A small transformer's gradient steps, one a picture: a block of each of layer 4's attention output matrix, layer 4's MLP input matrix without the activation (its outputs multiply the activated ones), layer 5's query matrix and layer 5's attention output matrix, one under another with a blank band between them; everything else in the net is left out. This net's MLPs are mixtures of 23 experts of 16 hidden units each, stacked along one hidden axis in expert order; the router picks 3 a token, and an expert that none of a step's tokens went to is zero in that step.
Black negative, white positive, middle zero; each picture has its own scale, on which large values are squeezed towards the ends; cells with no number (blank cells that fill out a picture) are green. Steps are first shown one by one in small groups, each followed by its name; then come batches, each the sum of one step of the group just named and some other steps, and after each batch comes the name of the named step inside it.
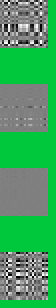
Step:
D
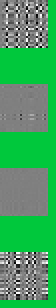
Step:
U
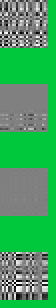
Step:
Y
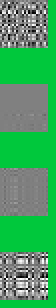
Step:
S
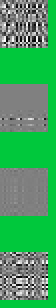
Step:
S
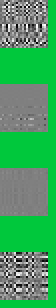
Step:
D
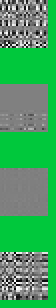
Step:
Y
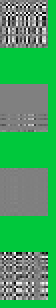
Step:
S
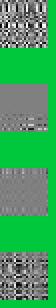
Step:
S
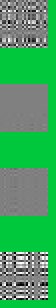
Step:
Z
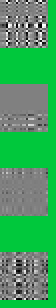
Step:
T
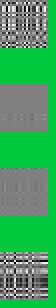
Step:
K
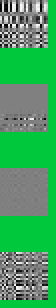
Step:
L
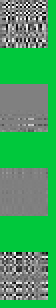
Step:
T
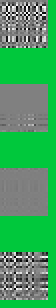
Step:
K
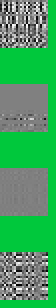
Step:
L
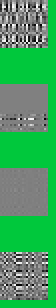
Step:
L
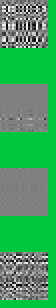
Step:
K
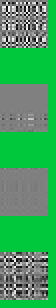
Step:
K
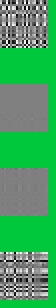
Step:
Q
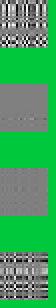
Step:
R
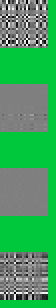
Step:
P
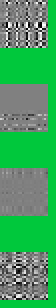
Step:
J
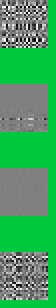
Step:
Q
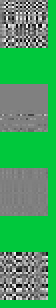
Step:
J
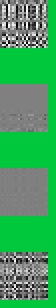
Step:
R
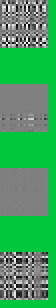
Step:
R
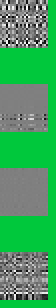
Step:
P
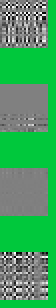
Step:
J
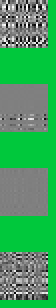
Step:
P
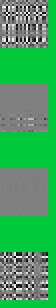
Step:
R
